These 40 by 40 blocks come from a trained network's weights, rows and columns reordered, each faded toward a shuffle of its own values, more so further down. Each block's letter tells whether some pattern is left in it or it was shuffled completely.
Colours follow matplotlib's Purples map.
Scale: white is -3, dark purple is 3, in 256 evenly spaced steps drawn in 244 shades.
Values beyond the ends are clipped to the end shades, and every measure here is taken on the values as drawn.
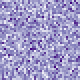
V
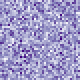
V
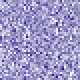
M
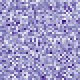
M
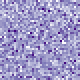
V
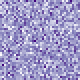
V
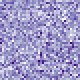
M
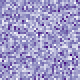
V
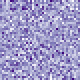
M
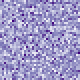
M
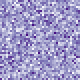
V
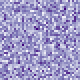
M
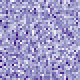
V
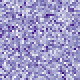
V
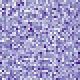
M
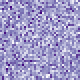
V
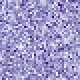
V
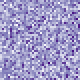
V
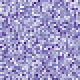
V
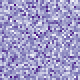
V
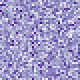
M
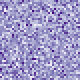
V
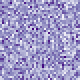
M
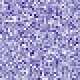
V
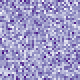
V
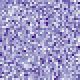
V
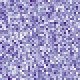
M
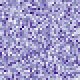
V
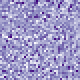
M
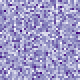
M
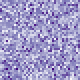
M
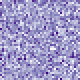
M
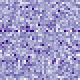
M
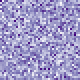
V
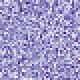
M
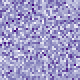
V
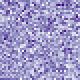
M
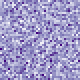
V
